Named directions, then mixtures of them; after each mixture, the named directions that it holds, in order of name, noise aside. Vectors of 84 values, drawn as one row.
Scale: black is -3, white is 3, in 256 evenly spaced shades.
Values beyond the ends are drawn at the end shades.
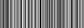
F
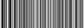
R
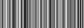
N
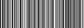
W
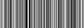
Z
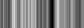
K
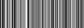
W, Z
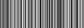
F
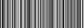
F, N, W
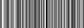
N, R, Z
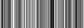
K, R, W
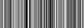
K, N, Z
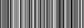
F, W, Z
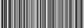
K, R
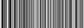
R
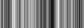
K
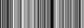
F, K, W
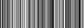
K, W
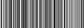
W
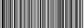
F, R, W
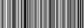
N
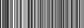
F, N, W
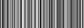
F, N, W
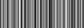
F, N, R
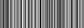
F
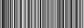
F, R, W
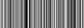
N, Z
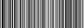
R, W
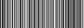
W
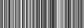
F, K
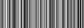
N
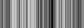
K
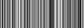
K, N, W
